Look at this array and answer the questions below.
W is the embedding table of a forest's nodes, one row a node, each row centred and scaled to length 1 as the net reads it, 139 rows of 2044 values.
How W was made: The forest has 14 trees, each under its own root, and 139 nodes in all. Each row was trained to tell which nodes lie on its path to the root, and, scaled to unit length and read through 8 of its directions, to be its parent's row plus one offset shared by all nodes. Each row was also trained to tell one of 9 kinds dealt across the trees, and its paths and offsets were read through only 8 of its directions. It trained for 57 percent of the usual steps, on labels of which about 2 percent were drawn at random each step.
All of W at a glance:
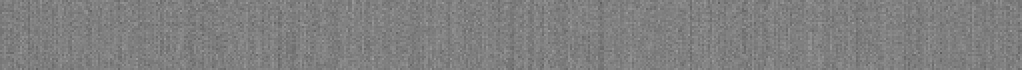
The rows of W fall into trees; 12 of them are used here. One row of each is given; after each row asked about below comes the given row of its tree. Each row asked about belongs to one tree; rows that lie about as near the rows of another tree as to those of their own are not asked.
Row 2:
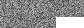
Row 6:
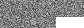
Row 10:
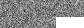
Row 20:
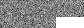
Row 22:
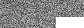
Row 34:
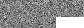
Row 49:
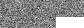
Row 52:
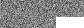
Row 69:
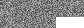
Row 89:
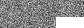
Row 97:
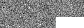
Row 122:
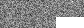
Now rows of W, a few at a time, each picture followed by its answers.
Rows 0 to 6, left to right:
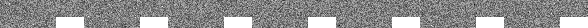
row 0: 97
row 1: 6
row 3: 89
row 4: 34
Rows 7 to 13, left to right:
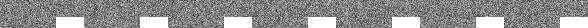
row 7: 49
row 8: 34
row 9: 122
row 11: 89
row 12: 89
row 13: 20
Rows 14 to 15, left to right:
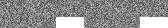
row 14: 69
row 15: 6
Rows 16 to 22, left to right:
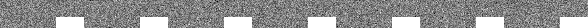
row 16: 69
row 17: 122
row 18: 69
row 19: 22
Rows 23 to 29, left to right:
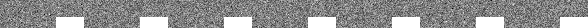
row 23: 34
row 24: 52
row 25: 52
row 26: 20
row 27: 69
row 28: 22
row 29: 97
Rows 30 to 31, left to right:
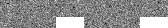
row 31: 34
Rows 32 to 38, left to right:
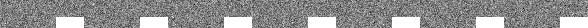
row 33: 97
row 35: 6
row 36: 34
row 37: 6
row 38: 49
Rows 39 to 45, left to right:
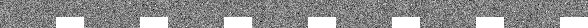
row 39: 69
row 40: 6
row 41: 52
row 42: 34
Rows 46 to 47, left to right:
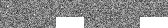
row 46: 97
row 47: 69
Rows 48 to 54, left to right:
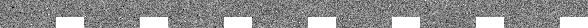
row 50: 34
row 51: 97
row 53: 89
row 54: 22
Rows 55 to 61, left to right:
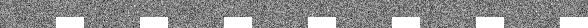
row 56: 20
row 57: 97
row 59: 34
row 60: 34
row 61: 97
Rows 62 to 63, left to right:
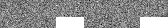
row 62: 97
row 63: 20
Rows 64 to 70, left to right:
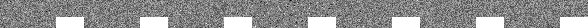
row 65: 20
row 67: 6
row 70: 69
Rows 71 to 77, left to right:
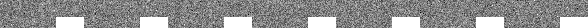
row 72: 20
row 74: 2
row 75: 49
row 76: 34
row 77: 122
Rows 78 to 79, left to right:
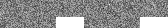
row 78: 22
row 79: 97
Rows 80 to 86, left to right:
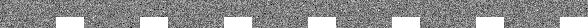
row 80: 2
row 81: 20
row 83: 6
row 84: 49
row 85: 49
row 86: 22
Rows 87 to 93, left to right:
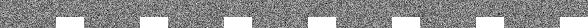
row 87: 97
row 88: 49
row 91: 49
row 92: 49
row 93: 6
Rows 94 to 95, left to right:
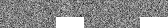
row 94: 20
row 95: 10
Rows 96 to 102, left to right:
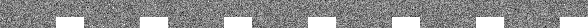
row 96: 49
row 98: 49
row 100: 20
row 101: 2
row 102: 22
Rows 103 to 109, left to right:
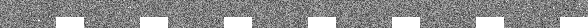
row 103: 89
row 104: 49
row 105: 69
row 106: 20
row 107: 122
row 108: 89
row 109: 6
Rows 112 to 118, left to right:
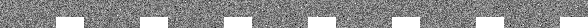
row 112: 89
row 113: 20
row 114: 20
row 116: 69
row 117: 97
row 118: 6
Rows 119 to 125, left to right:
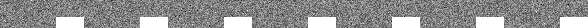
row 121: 69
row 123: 122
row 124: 34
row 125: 69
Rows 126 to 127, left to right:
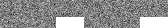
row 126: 34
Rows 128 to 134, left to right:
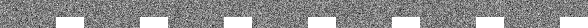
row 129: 6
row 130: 22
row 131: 69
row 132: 22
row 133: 10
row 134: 52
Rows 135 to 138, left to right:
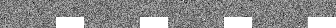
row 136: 97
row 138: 6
